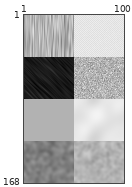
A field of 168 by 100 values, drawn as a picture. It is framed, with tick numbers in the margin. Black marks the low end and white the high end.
The table splits into 4 rows of 2 panels. Panel 1,1: high, streaked downward. Panel 1,2: very high, checkered, faint in contrast. Panel 2,1: very low, slanting down to the right, faint in contrast. Panel 2,2: high, fine-grained. Panel 3,1: high, flat. Panel 3,2: very high, smooth, faint in contrast. Panel 4,1: middling, blotchy, faint in contrast. Panel 4,2: high, blotchy, faint in contrast.
